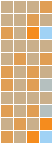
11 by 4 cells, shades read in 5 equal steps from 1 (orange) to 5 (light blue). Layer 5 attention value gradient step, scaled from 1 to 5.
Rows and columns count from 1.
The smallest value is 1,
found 3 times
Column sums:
28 31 25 35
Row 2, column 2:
3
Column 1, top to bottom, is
3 3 2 3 3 2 2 3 2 3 2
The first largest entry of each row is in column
1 1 4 1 1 2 4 1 4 1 4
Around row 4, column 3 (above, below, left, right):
1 3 3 3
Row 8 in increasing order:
3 3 3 3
